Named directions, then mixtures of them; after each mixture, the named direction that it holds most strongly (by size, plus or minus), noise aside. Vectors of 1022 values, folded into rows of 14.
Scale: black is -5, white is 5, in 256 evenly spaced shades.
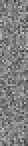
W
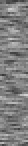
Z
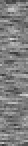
Z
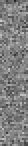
W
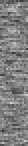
Z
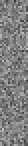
W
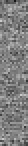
W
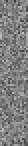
W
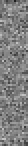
W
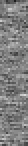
Z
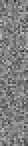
W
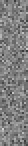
W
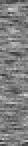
Z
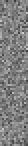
W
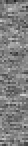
Z
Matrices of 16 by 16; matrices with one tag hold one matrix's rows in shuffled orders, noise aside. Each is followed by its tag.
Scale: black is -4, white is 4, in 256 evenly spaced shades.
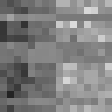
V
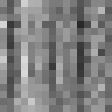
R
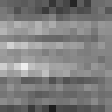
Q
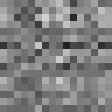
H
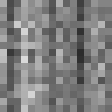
R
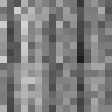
R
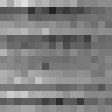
Q
